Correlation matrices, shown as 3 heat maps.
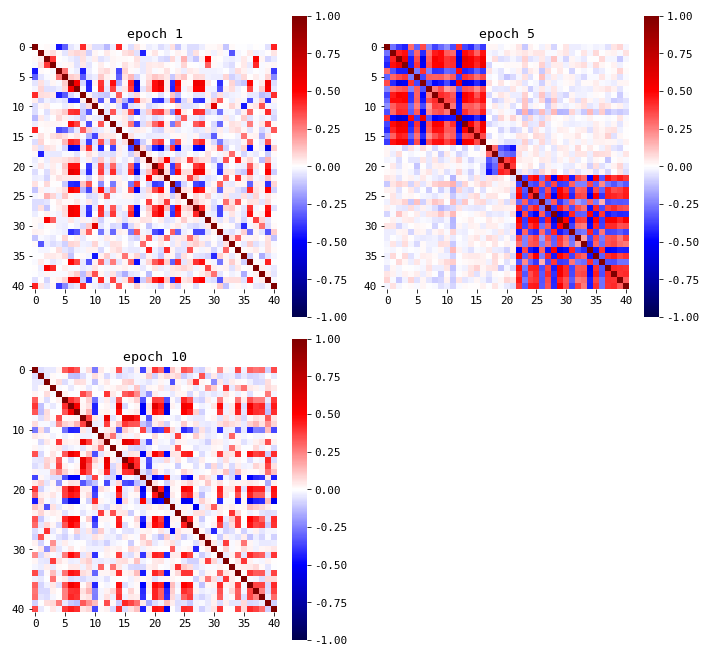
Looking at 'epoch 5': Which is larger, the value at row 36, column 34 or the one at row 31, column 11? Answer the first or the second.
the first
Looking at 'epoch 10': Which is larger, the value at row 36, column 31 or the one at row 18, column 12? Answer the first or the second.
the first
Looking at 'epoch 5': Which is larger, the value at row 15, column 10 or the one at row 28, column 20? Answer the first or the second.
the first
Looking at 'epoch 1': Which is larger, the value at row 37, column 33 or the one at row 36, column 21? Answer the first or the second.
the second
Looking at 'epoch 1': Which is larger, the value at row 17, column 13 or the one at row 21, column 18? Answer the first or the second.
the second
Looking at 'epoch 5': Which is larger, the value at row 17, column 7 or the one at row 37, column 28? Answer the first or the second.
the first
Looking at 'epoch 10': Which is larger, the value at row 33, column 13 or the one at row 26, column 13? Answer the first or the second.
the first
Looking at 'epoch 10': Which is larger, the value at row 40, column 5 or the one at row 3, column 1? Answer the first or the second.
the first
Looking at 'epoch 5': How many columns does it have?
41
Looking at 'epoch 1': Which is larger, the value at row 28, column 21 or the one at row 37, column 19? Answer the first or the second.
the first
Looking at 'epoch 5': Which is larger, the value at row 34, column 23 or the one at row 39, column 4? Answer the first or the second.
the first
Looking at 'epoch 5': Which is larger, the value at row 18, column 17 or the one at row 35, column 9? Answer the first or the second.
the first
